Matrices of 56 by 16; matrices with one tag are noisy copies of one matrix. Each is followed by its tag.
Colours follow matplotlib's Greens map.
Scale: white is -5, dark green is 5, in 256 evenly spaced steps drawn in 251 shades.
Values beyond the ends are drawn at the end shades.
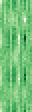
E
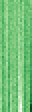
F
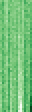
F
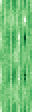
E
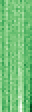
F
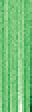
F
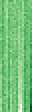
F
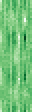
E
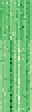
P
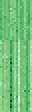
P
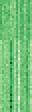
P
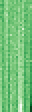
F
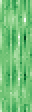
E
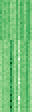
P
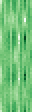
E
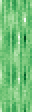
E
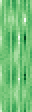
E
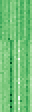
P
